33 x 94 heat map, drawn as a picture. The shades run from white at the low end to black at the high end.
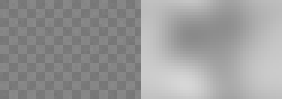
The table splits into one row of 2 panels. Panel 1,1: middling, checkered, faint in contrast. Panel 1,2: low, smooth.
